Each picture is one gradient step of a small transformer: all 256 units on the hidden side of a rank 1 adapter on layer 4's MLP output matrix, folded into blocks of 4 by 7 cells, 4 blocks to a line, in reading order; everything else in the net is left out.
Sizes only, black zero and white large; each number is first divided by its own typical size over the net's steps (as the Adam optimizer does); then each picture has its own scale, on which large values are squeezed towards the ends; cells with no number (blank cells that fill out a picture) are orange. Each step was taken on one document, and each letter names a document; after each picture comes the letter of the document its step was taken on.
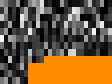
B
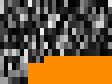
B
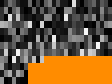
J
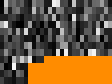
J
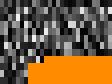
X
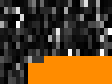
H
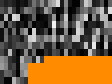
X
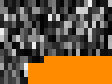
B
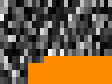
B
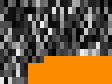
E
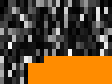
H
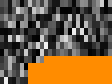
B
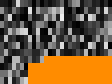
E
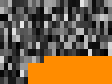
X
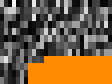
X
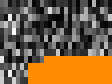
J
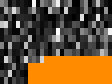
H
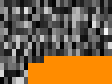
X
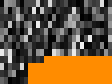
B
